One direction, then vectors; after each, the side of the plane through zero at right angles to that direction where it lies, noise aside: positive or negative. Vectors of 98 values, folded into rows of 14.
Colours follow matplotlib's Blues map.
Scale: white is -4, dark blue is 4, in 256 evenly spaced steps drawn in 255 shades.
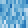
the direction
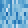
positive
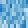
positive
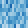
positive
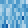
negative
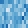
negative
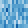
negative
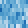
positive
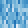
positive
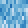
positive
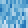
positive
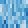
negative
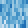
positive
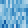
negative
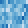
negative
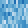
positive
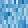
positive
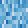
positive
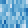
negative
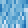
positive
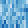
negative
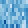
negative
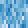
positive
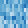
positive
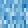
positive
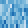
negative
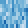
negative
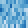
positive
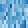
positive
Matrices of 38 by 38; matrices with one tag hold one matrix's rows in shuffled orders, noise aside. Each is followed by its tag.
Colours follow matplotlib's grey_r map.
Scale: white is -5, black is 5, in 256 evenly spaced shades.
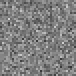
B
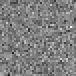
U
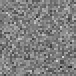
B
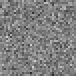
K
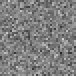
B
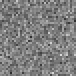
U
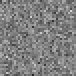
K
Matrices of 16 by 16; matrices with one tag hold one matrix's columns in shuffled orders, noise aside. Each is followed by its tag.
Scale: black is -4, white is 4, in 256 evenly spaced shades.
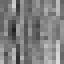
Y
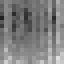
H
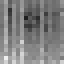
H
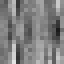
Y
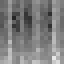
H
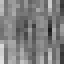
Y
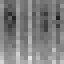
H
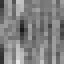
Y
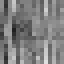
Y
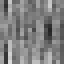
Y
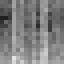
H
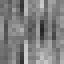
Y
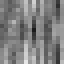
Y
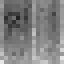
H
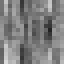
Y
